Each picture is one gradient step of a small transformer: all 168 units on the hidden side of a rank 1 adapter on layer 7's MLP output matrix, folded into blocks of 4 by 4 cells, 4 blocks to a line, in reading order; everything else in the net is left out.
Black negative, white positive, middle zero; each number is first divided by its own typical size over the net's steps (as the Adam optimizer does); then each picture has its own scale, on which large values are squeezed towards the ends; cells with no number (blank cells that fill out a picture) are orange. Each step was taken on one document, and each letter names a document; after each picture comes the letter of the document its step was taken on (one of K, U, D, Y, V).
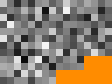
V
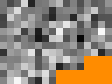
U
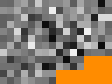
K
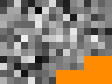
V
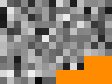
U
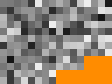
K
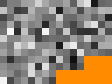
K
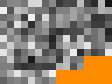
K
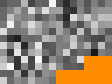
V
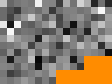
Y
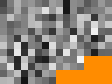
V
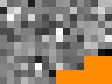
Y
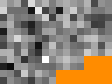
V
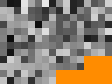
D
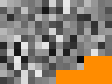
V
